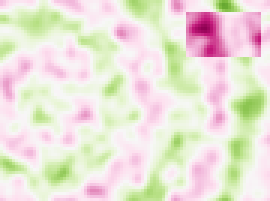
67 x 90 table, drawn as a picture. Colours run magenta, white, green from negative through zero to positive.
Overall the values sit about 50% of the way up the scale. Rings spread out from the middle left. The ninth with the lowest average is the top right. Values change most from cell to cell in the top right. In the top right lies a patch that is lower than the rest.
